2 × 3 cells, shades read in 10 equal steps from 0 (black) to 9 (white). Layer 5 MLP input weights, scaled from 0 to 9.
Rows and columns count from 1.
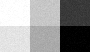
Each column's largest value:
9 7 2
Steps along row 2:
down down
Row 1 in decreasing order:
9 7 2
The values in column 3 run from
0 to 2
